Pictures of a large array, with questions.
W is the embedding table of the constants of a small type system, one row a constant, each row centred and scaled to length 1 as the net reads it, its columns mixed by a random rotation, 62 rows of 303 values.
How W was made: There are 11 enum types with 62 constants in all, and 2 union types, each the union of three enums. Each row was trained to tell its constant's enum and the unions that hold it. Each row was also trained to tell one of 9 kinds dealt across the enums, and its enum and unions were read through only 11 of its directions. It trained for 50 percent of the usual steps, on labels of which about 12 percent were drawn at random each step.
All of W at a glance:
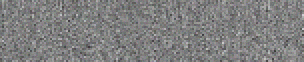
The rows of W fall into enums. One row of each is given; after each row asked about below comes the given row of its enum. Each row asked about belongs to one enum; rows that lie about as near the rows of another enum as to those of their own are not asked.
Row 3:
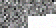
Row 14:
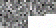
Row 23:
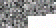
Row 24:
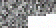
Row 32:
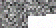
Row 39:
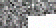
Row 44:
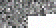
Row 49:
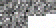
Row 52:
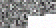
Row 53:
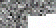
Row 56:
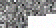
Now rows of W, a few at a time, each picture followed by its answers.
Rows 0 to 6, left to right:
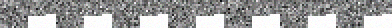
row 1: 52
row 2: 56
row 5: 52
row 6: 56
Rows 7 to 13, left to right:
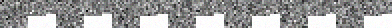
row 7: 44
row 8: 14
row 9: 44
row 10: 23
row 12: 23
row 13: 53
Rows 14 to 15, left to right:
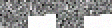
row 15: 14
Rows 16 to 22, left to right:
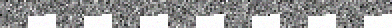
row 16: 14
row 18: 49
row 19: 3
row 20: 24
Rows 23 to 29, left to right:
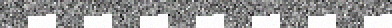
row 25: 49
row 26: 14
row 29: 52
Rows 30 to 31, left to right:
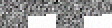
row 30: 24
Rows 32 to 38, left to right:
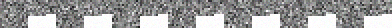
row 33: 53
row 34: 49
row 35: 49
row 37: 23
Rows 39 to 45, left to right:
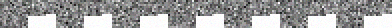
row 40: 23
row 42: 14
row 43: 3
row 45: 56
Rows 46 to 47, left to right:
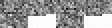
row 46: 44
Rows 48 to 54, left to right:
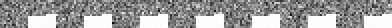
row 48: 49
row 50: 52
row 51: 52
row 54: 49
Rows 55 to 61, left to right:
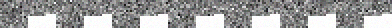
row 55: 44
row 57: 24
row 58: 53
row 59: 56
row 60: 23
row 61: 14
